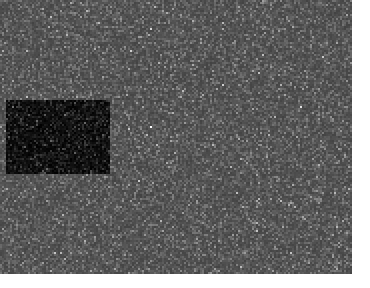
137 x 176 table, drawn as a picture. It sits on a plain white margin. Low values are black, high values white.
In the middle left lies a patch that is lower than the rest. Overall the values sit about 30% of the way up the scale. The ninth with the lowest average is the middle left. There are no regular stripes.
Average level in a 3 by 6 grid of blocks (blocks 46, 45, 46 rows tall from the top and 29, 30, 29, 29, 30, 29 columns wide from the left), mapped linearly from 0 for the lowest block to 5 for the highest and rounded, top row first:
5 5 5 5 5 5
0 0 5 5 5 5
5 5 5 5 5 5
